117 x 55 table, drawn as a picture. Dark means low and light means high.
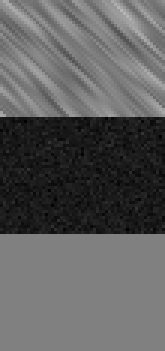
The table splits into 3 rows of 1 panel. Panel 1,1: middling, slanting down to the right. Panel 2,1: very low, fine-grained, faint in contrast. Panel 3,1: middling, flat.
